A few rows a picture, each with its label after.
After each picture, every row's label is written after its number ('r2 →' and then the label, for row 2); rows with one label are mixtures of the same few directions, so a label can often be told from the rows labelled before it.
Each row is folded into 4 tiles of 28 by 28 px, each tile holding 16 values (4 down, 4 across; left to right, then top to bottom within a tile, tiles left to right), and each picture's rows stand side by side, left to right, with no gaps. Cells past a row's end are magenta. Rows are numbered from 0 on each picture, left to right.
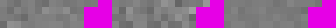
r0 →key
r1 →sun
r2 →sun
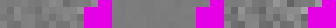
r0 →sun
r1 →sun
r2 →sun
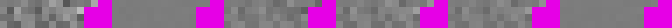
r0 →sun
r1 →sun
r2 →sun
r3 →sun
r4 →sun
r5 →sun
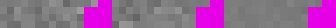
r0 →sun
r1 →key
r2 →sun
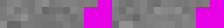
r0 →key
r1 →key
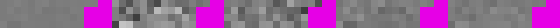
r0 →key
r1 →key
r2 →sun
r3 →key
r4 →key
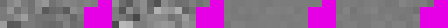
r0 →key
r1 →key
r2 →key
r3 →sun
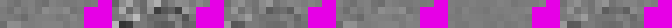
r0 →key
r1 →key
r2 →key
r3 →key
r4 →sun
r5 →key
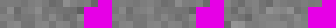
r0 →sun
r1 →sun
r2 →key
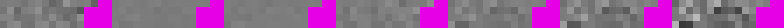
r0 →sun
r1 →key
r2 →key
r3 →sun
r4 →key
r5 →key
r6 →key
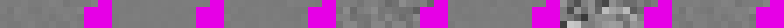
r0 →sun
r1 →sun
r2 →sun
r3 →sun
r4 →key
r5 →key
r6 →sun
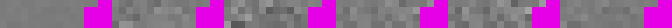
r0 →key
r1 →key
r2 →key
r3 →sun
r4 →sun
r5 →key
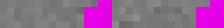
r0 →sun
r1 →key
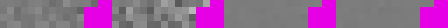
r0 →sun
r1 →sun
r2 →sun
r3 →key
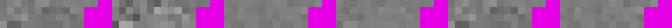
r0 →key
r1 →key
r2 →sun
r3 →key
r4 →key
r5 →sun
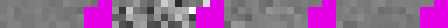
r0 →sun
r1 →sun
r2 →key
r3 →key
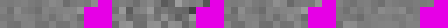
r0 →sun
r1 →sun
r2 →sun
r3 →key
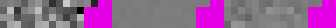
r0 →sun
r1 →key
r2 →key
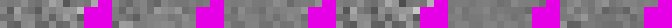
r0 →sun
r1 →key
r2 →sun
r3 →sun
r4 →sun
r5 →key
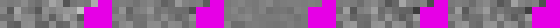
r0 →sun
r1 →sun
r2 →key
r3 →sun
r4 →sun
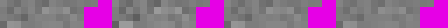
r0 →key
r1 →key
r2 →key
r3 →key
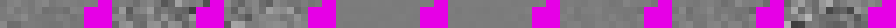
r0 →key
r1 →sun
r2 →key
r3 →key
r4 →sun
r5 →sun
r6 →sun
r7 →key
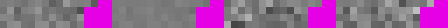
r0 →sun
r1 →sun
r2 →key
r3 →sun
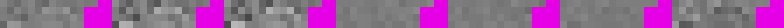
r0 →key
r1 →key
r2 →key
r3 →sun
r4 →sun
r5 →key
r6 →key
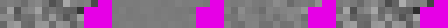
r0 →sun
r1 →sun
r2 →sun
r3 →sun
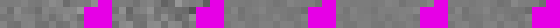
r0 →sun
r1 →sun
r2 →sun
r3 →sun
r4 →sun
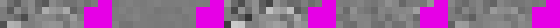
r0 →key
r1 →key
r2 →key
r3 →sun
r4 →key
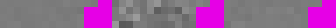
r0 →sun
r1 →key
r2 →key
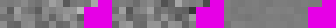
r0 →sun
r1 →sun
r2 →key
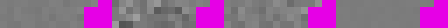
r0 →sun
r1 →key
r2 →sun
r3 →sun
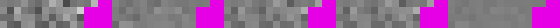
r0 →sun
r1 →key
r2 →sun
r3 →sun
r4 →key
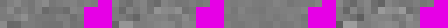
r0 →key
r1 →key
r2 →sun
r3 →key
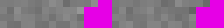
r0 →sun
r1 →sun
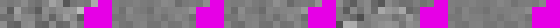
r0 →sun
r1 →sun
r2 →sun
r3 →key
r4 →sun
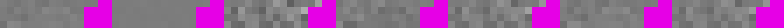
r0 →key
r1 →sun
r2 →sun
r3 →key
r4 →sun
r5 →key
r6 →sun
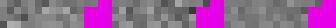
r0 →key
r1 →sun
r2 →sun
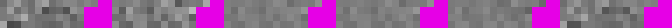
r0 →key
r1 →sun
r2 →sun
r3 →sun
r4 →sun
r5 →key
